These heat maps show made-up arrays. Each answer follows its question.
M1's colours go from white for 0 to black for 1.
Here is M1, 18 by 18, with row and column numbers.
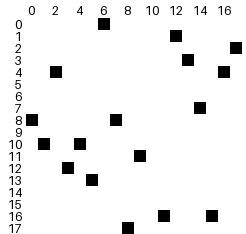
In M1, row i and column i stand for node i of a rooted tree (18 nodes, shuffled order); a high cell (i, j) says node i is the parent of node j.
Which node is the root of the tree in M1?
10
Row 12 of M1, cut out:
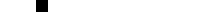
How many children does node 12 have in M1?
1
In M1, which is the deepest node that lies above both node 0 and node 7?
8
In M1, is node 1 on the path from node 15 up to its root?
no
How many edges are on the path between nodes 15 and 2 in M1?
3
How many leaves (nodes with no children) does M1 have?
5
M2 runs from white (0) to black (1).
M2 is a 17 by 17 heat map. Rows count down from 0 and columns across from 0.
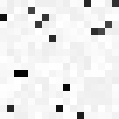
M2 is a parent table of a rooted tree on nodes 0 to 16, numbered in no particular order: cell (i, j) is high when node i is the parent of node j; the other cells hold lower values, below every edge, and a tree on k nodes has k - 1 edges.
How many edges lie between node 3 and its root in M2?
1
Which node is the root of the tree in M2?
10
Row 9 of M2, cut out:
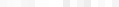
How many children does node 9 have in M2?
0
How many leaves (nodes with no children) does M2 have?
7
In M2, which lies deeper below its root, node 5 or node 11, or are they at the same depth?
node 11
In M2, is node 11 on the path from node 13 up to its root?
no
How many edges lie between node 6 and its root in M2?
2
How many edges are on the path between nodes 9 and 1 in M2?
7
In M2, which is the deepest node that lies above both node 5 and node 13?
3
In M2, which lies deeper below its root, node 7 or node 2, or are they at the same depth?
node 7
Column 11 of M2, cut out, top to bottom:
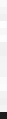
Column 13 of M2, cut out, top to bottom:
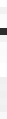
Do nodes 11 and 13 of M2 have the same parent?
no
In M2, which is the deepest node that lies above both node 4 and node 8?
15
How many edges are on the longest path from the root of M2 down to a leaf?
5
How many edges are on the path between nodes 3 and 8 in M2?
2
